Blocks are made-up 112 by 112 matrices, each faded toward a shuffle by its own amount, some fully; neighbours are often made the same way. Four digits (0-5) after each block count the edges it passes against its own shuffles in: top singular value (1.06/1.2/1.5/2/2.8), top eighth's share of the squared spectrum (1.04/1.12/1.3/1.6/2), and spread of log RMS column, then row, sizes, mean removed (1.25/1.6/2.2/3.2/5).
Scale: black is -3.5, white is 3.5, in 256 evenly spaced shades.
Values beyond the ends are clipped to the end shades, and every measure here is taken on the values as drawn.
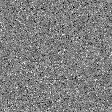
0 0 0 0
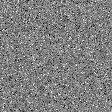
1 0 0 0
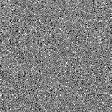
4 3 2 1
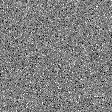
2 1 0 0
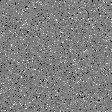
0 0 0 0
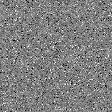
3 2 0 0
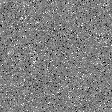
2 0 0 0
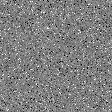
0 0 0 0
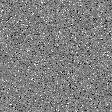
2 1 0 0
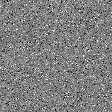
1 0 0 0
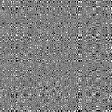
5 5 4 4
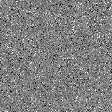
3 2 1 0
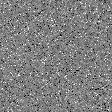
1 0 0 0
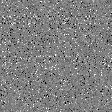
3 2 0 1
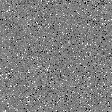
3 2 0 1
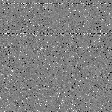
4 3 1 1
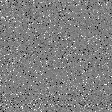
3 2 0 1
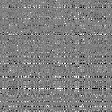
5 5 2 4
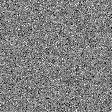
0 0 0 0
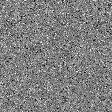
0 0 0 0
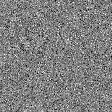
3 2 1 0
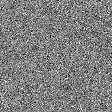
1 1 0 0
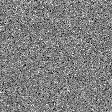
2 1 0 0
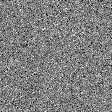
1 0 0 0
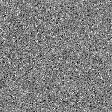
2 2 0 0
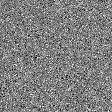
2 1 0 0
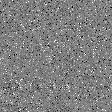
2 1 0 0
